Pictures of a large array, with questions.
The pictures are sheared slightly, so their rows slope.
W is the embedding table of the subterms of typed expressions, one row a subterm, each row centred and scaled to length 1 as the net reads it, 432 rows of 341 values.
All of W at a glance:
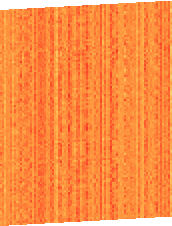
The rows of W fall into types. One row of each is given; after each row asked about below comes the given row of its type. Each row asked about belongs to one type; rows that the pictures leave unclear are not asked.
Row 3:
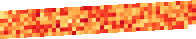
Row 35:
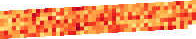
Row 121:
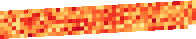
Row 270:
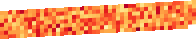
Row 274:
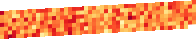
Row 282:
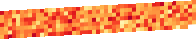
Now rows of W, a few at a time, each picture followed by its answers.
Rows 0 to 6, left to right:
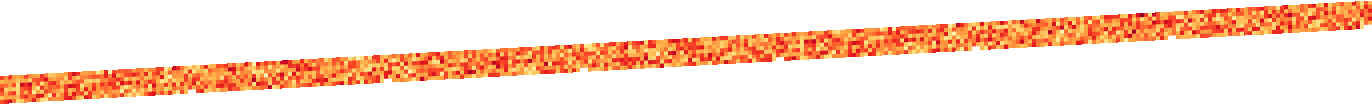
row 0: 121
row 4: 121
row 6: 3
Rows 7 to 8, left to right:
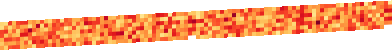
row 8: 3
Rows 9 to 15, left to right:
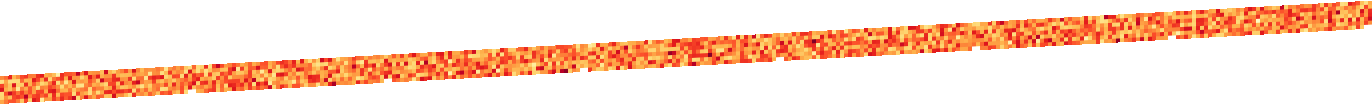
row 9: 282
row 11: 270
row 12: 121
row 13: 270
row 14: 270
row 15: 121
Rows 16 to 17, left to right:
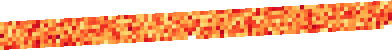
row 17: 35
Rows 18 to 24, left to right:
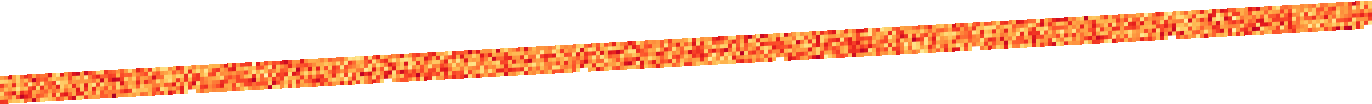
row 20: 282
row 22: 274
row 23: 35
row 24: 35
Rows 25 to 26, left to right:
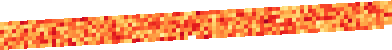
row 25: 35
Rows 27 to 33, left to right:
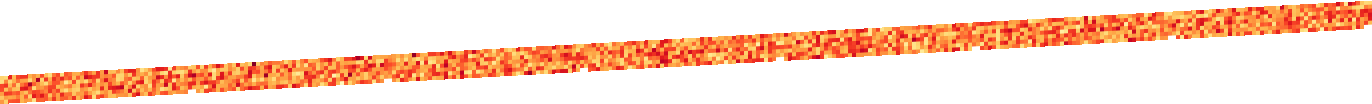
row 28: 282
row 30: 35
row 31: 274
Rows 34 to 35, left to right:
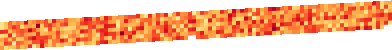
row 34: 3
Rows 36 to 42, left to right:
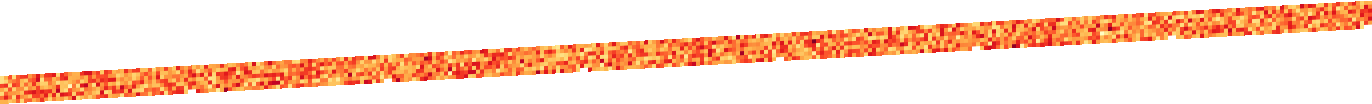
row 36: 3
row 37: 121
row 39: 121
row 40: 270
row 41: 282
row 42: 3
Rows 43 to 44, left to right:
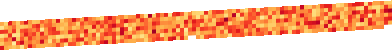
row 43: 121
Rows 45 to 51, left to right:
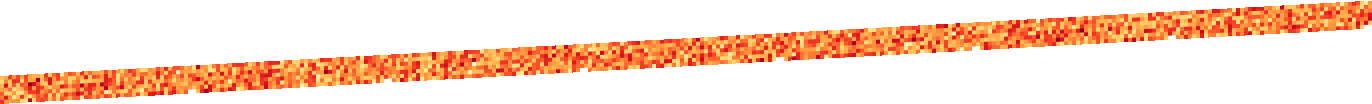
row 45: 270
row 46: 274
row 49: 282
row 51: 35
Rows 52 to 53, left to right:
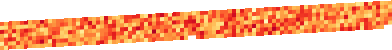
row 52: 3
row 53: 270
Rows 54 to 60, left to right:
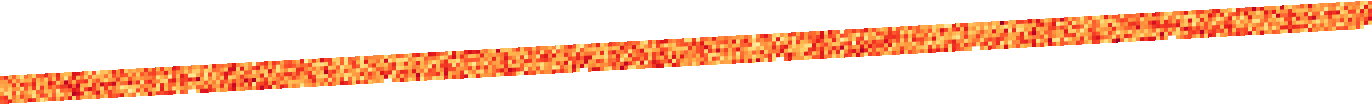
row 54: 35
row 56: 35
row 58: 270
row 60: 282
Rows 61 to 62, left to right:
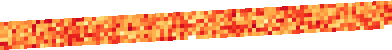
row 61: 35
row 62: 3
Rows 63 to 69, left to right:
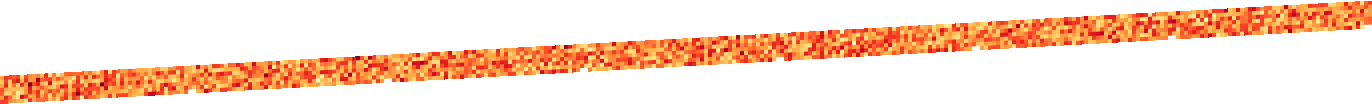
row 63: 270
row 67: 270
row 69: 274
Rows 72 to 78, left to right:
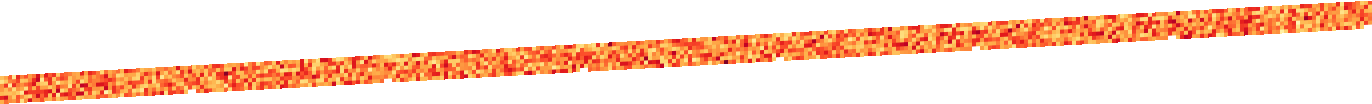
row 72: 3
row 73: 270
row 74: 35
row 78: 274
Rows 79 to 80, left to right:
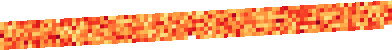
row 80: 121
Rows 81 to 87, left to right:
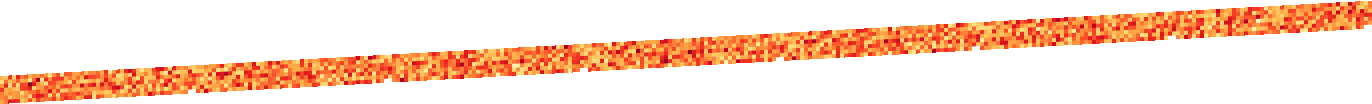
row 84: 35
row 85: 35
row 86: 35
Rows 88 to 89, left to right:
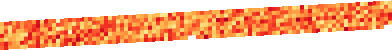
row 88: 270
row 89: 35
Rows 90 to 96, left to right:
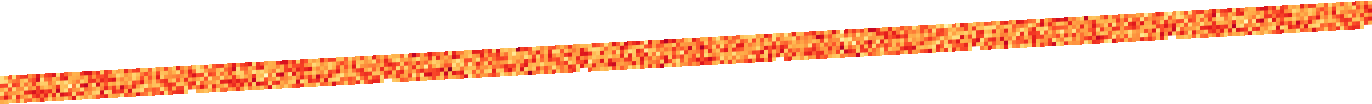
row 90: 3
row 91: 3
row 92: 3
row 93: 35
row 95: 35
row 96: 3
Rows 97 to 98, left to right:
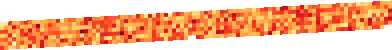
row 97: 121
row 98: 121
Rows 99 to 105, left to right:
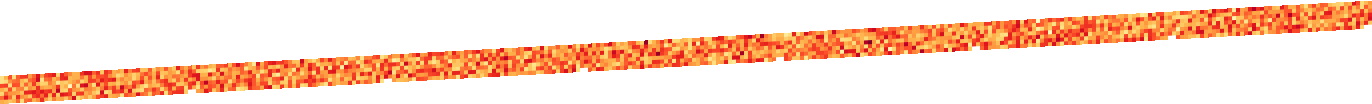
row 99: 3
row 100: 274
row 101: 3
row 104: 270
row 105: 35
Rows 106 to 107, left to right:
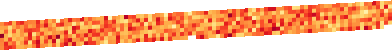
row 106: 270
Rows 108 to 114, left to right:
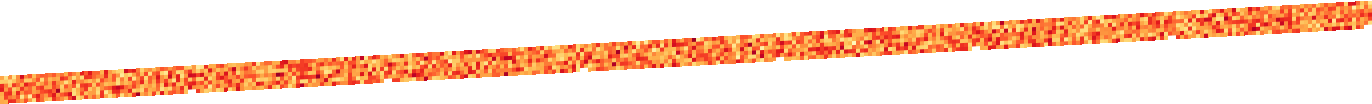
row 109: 121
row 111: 282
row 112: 3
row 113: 274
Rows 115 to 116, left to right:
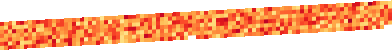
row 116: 121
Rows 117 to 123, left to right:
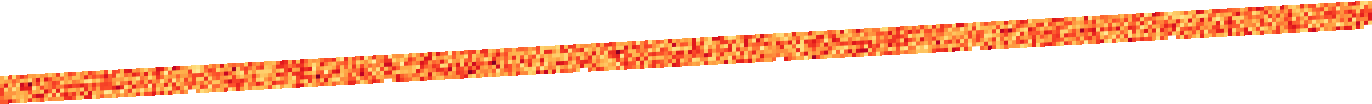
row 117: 121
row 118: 3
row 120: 270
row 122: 35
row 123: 35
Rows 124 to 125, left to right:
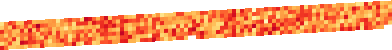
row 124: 121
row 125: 270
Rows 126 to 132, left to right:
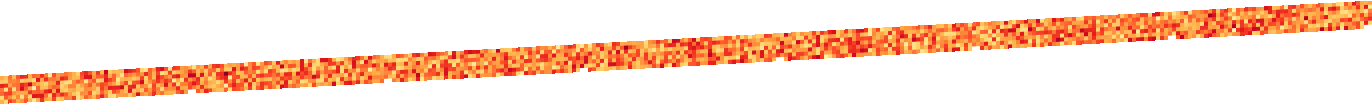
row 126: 3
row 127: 270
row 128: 35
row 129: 121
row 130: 274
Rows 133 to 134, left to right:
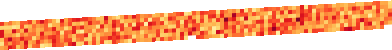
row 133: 274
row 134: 270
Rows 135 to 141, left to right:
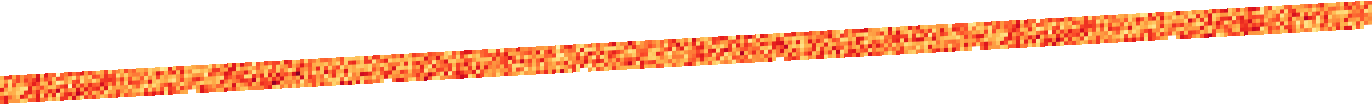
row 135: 270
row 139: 270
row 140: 270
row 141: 274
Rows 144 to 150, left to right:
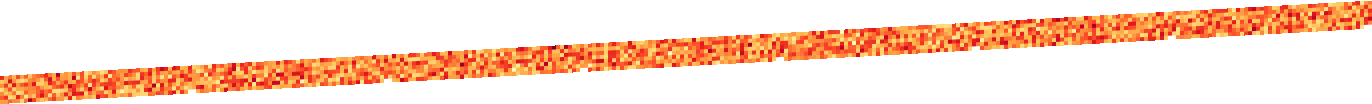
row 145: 3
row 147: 121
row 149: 35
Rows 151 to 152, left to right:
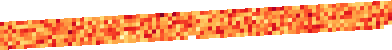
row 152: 35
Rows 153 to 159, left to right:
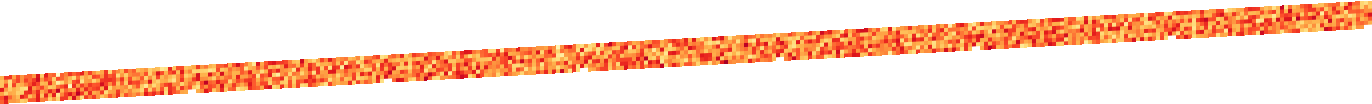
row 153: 270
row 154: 274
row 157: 35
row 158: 274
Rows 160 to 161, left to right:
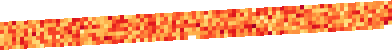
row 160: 35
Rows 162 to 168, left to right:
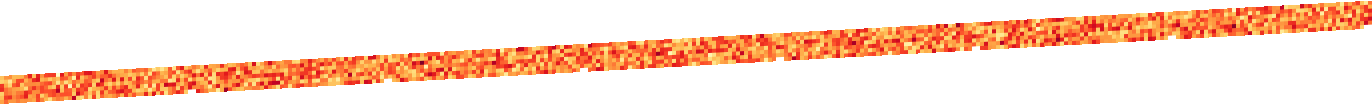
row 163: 121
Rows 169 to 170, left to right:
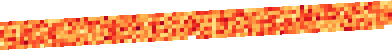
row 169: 282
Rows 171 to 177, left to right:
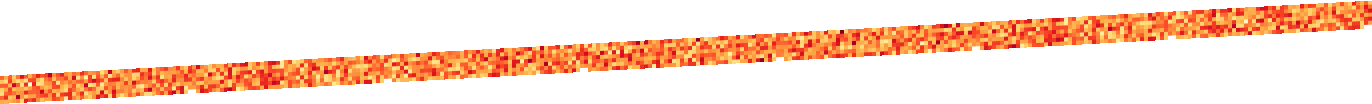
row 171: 3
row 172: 274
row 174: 274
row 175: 282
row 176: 274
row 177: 3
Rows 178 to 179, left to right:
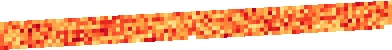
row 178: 121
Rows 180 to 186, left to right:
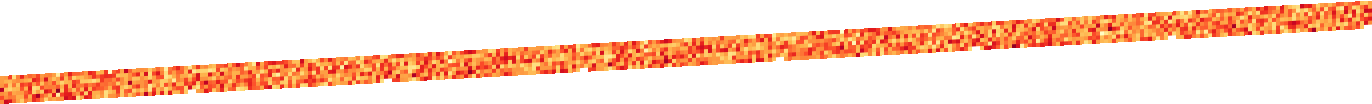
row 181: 274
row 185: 282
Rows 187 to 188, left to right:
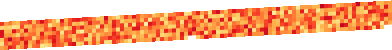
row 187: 274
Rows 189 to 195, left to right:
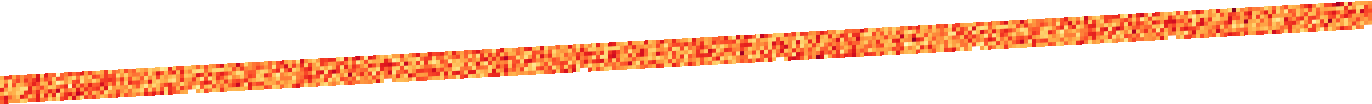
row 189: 270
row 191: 3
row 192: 121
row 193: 282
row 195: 282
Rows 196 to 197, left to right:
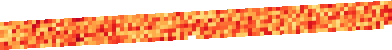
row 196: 35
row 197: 274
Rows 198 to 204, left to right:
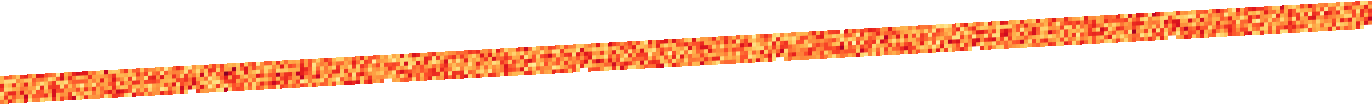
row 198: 35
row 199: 270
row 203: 121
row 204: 274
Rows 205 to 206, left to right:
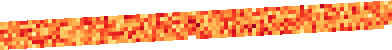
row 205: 3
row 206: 270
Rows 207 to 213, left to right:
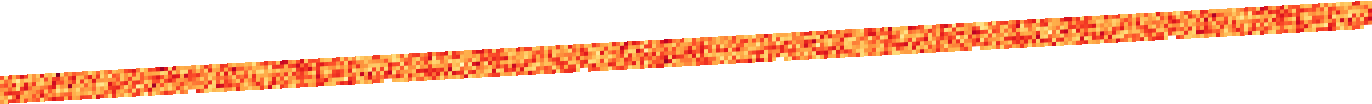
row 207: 282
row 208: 121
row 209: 3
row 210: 35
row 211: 3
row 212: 3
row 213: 121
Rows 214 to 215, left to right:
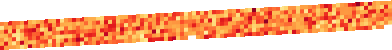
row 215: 282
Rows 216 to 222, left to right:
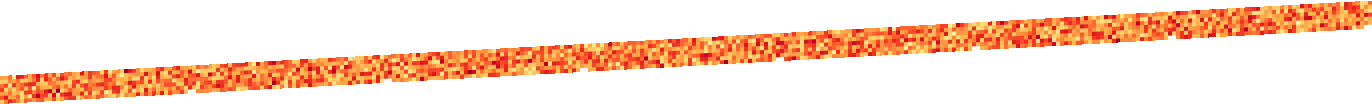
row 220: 121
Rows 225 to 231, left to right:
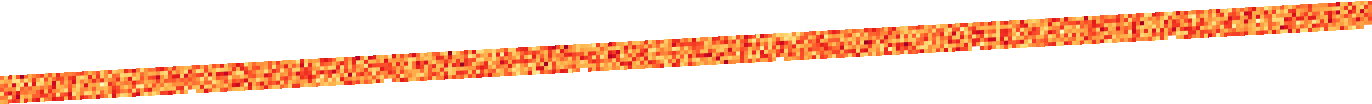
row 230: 121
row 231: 282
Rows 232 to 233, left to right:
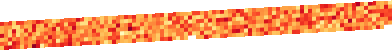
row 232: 282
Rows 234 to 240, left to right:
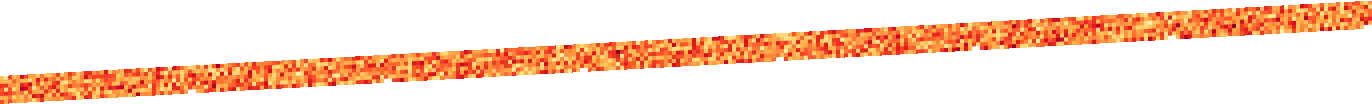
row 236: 121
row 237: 270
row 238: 35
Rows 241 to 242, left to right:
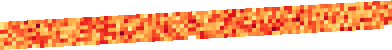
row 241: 3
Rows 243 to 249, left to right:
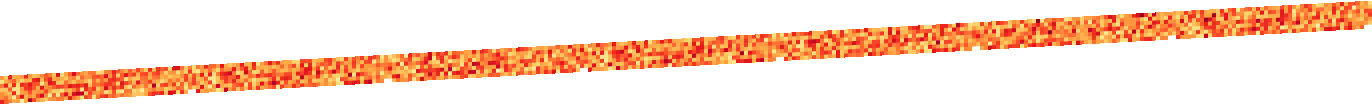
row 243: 121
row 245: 3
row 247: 270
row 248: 282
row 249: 270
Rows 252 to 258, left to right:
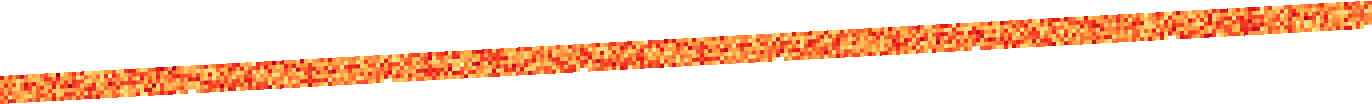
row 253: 282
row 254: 3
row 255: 282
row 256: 282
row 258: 274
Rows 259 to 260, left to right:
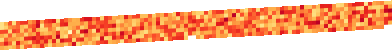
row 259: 3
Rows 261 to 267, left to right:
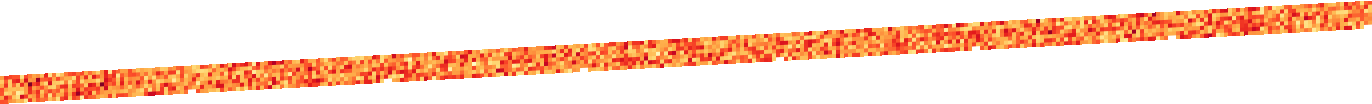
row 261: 270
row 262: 35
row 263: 282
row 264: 3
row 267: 274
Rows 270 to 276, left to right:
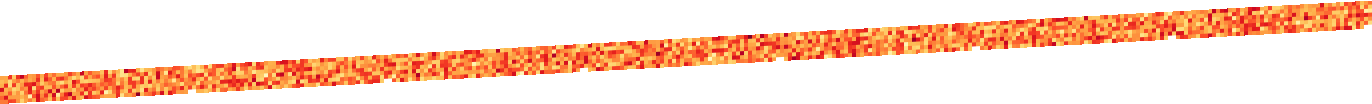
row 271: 3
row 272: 35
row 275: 35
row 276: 35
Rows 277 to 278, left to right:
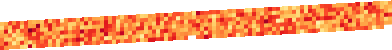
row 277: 270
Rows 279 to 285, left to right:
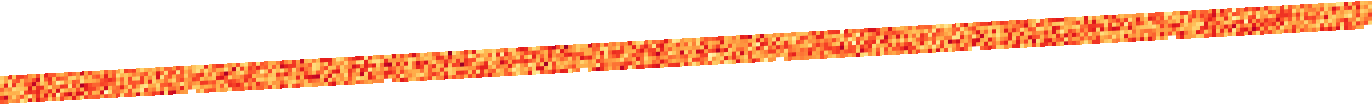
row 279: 270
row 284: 270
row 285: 270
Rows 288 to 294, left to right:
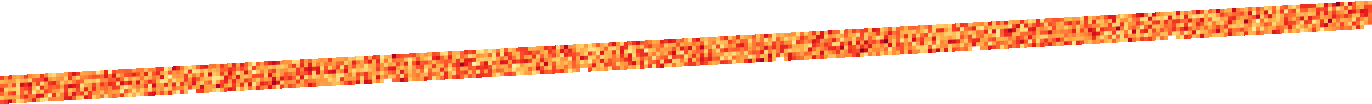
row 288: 121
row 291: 35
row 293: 282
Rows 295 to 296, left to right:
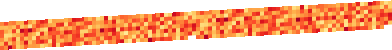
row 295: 35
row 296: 35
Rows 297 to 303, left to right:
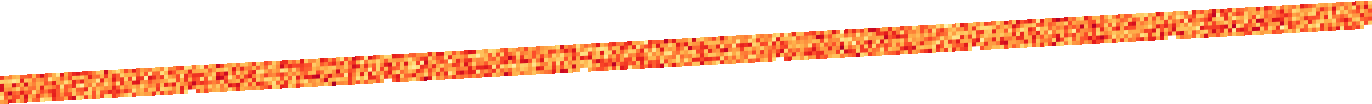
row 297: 274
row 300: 282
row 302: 35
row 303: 3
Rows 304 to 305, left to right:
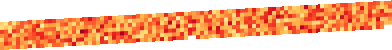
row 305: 35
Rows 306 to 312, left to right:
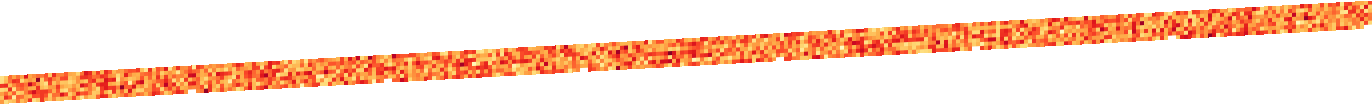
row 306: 3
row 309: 121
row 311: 121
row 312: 282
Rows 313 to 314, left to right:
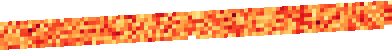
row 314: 3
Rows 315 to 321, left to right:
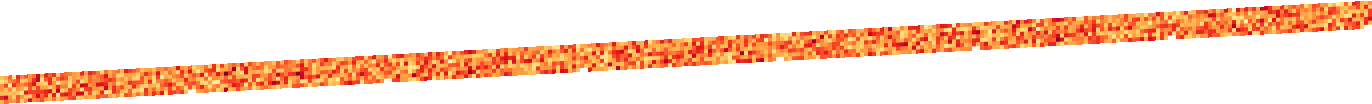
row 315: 3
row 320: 35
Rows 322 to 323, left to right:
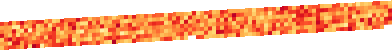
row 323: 121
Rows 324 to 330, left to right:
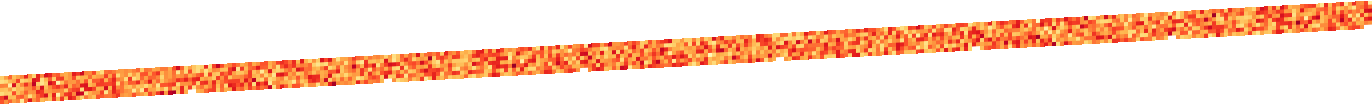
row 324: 35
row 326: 3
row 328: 274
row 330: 3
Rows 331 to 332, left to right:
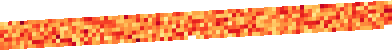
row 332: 3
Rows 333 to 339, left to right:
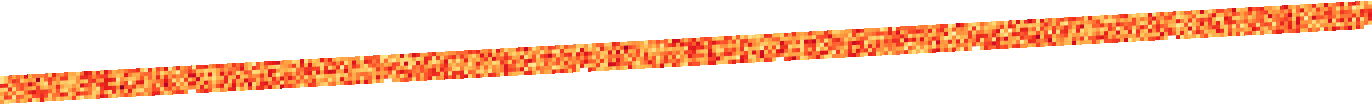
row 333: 3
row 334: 270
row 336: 121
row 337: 121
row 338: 274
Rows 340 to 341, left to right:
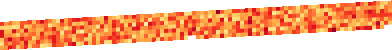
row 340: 274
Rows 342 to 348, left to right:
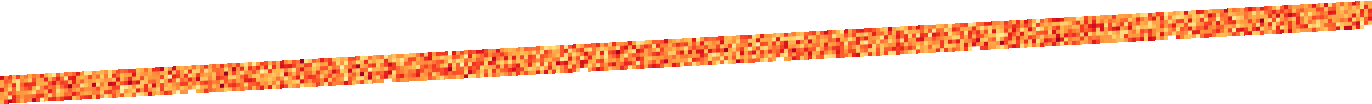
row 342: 282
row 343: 282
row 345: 282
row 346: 274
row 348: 121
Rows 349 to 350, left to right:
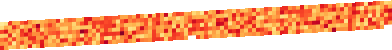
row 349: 121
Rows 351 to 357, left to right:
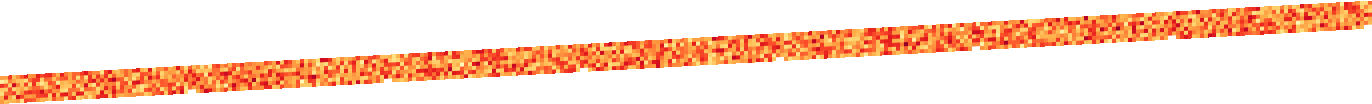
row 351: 3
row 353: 3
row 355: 3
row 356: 282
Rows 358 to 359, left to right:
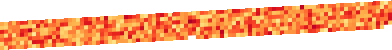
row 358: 3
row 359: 35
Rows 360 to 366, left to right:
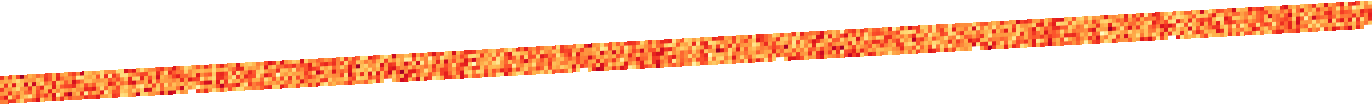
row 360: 270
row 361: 121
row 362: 274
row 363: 274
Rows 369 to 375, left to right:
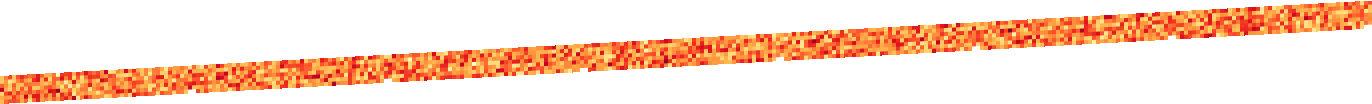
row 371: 282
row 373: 282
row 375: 274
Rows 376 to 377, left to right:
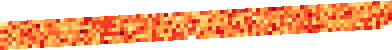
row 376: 121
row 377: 35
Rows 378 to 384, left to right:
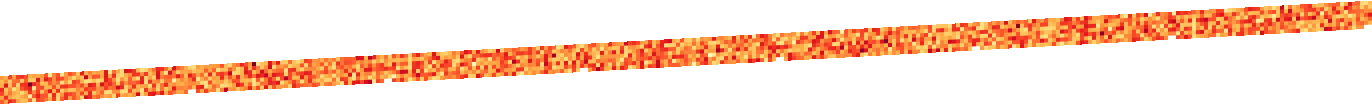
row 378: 270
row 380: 121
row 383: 3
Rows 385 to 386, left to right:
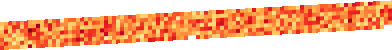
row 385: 270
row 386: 121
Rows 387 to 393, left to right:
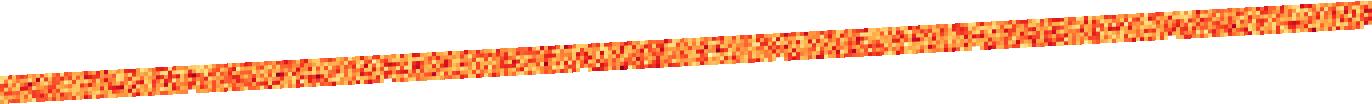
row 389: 121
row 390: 282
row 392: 274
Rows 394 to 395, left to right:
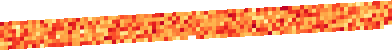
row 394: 282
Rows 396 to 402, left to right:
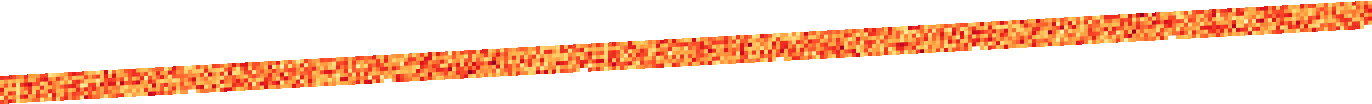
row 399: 121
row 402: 3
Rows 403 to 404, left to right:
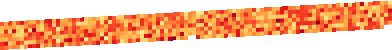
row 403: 270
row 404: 121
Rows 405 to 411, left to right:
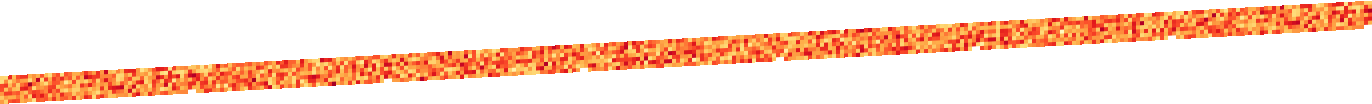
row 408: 3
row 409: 35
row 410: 121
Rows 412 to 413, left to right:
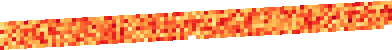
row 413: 282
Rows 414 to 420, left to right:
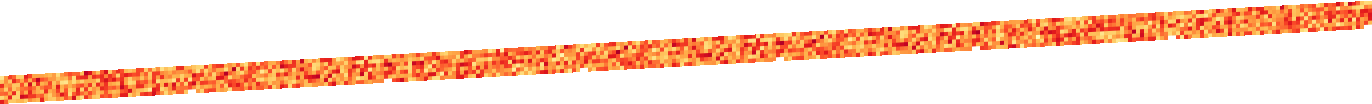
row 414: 121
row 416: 121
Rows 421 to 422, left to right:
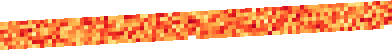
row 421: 3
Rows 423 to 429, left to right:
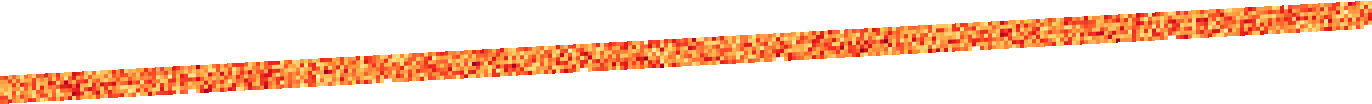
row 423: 35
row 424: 274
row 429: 121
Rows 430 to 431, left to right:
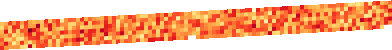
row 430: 270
